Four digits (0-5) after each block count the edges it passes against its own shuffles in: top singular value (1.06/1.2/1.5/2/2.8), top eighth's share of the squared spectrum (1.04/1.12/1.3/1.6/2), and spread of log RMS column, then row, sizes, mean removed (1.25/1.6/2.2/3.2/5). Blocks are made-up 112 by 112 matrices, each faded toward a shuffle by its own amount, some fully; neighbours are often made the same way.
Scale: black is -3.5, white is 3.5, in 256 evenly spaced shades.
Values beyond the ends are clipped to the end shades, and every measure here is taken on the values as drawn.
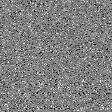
1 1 0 2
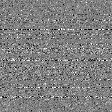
2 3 0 4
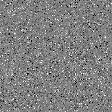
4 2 1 1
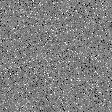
0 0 0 0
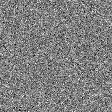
0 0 0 0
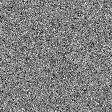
0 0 0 0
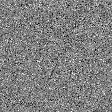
0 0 0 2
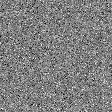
0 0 0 0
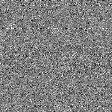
1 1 0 3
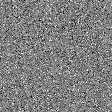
0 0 0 0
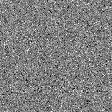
2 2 0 0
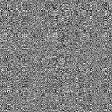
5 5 3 3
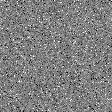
0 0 0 0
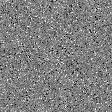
1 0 0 0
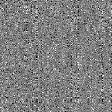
4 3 3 2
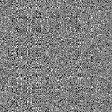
4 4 3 2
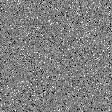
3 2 0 0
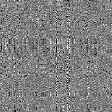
4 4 3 2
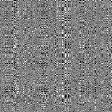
5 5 4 3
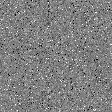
1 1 0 0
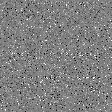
3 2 0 1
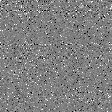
3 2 1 2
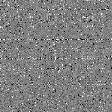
4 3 1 2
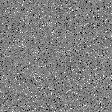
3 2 0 1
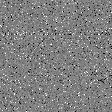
3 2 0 1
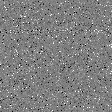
2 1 0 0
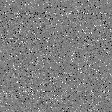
3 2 0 1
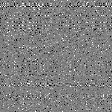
4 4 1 3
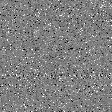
3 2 1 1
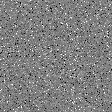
1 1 0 0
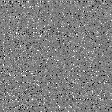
3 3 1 2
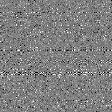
4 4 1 3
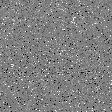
2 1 0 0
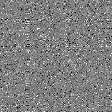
4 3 1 2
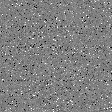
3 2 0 1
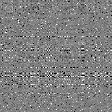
5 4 2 3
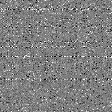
4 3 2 3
